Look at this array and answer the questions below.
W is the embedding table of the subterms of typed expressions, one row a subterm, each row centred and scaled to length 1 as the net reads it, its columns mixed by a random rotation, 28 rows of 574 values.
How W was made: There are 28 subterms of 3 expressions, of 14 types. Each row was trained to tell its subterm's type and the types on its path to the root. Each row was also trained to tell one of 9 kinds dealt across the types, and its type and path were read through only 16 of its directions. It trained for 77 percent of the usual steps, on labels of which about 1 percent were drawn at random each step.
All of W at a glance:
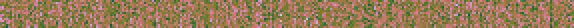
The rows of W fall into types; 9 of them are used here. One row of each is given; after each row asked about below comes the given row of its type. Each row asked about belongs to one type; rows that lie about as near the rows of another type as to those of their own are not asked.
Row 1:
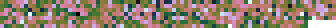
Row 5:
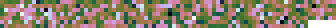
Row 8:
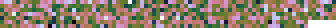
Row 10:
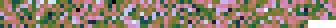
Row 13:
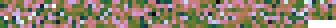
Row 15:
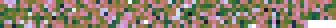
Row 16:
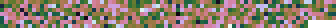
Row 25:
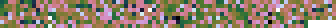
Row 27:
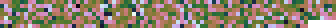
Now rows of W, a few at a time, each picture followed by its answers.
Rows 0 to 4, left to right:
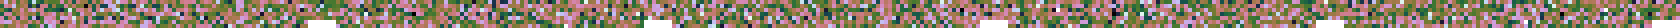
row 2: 8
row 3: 27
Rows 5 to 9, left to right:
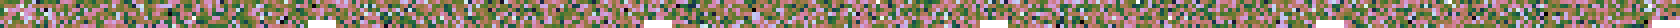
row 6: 8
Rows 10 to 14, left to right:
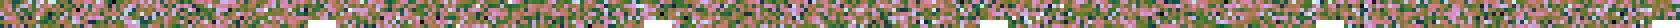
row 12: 1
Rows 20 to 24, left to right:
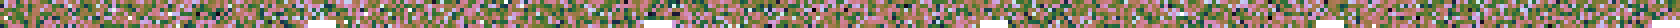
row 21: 15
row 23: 10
